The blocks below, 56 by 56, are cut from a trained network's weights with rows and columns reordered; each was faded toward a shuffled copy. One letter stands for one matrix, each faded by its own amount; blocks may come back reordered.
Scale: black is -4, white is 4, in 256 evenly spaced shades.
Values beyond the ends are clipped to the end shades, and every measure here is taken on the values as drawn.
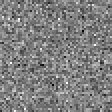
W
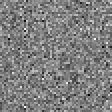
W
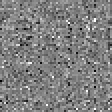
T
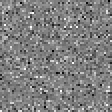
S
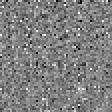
T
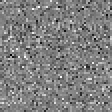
S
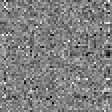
T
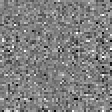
T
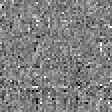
T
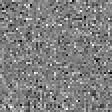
S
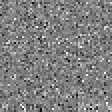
S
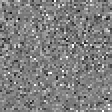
S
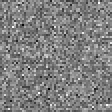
W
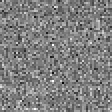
W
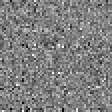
T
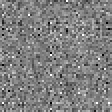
T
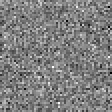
W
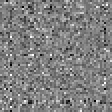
T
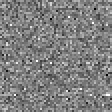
W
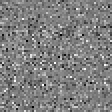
S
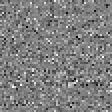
S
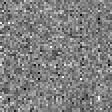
T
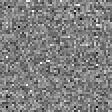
W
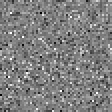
S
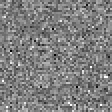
W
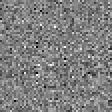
T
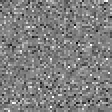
S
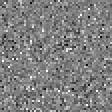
S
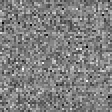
W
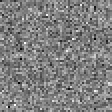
W
